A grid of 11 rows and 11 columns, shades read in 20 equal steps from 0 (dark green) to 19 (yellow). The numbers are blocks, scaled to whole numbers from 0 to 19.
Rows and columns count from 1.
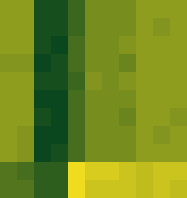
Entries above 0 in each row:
11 11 10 10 11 9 10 9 10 11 11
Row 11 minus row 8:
-5 -4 3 3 14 7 7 7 4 6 4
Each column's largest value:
11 11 3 3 19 17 17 16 15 16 16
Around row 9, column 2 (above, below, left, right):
10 5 11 0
